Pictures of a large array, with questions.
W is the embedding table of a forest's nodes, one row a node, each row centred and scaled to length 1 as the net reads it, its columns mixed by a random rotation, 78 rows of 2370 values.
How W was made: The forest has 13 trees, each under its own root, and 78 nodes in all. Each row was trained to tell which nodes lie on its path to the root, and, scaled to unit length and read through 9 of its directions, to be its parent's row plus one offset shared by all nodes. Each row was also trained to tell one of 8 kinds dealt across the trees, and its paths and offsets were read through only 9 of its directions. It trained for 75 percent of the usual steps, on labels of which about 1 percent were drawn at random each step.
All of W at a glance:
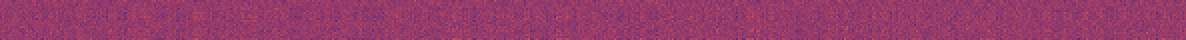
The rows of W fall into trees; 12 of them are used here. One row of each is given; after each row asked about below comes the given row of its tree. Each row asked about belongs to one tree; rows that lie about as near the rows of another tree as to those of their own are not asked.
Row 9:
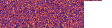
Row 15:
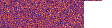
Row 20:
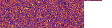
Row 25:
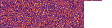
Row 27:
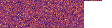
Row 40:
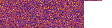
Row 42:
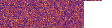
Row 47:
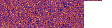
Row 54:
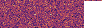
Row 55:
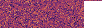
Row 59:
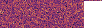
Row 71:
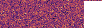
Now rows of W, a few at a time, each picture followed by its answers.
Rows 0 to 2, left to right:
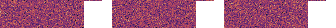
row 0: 59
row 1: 55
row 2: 20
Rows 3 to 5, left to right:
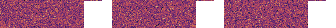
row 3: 47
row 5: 47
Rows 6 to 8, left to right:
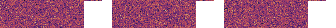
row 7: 9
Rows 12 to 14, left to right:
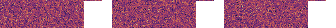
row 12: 42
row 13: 47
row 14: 54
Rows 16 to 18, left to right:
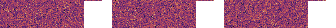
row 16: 71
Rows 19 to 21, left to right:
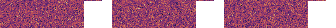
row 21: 15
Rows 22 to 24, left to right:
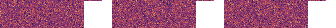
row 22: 59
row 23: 71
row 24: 71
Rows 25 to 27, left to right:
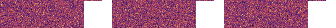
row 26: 15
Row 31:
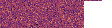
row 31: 55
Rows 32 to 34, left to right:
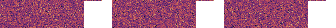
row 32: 71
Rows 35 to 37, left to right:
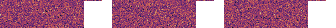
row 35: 71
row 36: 25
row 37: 15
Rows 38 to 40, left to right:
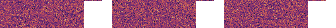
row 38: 27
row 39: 20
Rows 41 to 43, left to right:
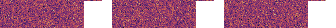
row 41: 9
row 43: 54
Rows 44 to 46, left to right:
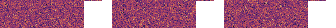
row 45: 55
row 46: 40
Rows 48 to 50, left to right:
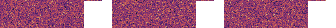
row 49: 59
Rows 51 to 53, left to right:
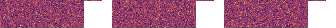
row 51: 71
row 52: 59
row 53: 47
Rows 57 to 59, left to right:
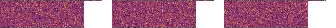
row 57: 15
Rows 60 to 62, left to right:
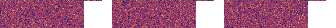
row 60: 9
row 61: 15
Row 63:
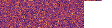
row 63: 54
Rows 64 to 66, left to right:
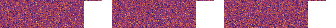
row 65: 47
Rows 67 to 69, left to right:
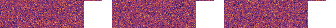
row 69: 15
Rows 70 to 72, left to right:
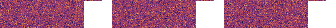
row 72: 40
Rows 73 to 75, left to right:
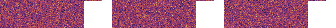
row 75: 47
